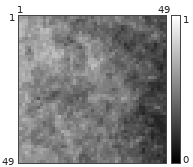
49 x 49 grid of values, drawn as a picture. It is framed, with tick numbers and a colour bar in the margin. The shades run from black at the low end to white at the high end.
The texture is blotchy. Values rise toward the left. No row or column stands out. There are no regular stripes. The ninth with the highest average is the top left.
